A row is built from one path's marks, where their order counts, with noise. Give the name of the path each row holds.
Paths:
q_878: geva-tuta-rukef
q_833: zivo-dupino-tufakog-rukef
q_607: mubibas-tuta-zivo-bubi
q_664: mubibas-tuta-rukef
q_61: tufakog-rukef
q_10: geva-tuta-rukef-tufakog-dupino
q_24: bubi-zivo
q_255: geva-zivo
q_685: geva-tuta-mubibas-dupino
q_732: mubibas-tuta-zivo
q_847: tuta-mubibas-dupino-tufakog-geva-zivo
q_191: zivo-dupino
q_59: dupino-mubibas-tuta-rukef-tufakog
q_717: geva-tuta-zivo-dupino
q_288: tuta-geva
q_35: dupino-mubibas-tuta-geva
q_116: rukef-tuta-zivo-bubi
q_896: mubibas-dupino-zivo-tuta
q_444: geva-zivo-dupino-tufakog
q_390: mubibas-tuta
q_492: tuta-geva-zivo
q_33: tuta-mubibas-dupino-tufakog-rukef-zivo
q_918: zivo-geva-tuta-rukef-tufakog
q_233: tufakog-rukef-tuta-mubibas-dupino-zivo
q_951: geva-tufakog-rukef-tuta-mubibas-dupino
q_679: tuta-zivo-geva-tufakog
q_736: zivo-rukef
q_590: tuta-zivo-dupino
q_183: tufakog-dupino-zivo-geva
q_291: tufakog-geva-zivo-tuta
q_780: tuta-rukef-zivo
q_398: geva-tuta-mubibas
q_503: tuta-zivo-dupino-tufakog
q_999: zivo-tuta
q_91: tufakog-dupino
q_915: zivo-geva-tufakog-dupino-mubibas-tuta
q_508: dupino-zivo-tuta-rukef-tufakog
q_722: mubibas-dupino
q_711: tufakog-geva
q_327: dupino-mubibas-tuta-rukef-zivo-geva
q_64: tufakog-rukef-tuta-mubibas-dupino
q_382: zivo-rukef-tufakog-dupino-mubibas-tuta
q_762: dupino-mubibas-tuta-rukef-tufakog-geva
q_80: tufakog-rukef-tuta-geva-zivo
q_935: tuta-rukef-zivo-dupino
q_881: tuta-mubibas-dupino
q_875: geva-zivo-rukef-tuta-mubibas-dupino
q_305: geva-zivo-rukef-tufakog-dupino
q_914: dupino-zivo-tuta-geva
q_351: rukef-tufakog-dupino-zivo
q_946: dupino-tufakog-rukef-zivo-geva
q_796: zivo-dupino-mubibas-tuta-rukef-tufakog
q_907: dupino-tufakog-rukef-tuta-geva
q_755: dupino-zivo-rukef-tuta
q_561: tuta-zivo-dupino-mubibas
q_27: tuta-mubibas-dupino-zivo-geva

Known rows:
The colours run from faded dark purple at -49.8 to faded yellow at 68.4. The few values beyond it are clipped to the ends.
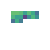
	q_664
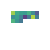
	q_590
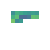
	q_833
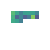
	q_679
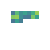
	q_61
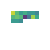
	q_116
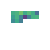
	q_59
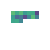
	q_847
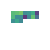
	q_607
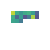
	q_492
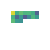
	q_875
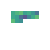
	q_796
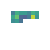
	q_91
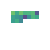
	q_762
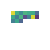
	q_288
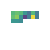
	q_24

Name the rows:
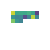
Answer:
q_914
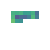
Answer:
q_915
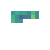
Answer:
q_183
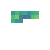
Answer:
q_351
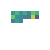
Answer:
q_711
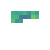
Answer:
q_946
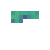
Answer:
q_64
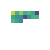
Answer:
q_327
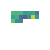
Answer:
q_191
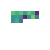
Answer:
q_881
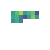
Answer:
q_722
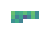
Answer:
q_951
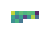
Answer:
q_685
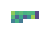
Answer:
q_398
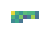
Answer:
q_878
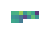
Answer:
q_896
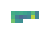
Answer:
q_444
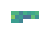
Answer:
q_80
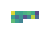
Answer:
q_717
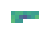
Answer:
q_382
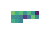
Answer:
q_561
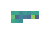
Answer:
q_291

